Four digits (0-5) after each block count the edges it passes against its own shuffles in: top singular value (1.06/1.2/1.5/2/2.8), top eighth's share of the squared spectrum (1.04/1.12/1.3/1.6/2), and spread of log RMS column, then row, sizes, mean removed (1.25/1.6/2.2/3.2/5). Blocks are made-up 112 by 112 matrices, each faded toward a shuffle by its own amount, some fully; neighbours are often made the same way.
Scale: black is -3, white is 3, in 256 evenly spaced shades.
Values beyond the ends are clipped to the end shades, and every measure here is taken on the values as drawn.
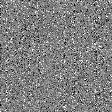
1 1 2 0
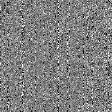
2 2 4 0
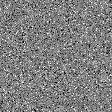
0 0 1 0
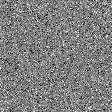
0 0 0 0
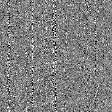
2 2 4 0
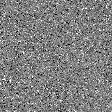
0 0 1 0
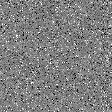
3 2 1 0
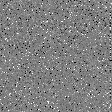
2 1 0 0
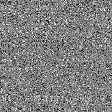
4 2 1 1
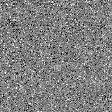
3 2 1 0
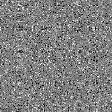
4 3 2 2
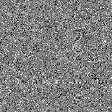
3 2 1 1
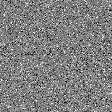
3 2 0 0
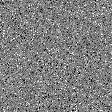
1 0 0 0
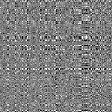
5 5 4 4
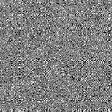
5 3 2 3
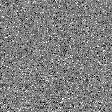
3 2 0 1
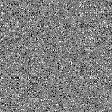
4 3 1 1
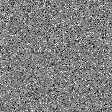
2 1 0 0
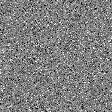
3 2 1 0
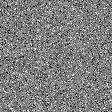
0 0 0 0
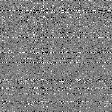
2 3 3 4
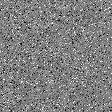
1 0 0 0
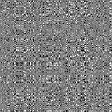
5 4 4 3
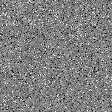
2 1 0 0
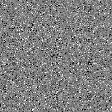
4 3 1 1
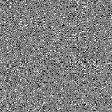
4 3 2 2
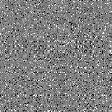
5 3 2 2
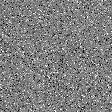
3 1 0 0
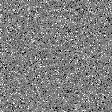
3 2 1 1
